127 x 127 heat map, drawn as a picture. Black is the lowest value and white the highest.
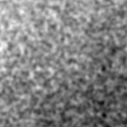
Mirror symmetry: none. Slope: up to the top left. Ninth with the lowest average: bottom right. Lone odd cells: none. Grain: blotchy.
